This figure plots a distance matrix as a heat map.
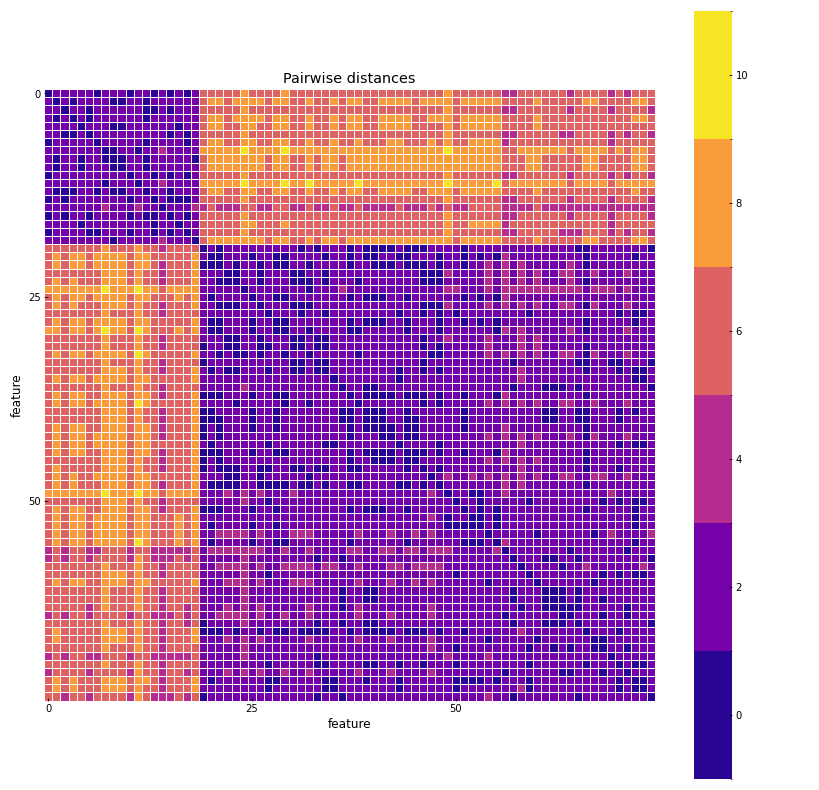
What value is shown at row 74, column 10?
4
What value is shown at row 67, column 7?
8
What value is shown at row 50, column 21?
2
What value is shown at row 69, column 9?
6
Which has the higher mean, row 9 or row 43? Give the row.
9
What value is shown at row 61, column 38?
2
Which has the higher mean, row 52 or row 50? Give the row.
52
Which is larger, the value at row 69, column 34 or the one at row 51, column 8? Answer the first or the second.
the second
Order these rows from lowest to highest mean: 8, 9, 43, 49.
43, 49, 8, 9
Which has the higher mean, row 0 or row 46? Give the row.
0
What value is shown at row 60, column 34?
2
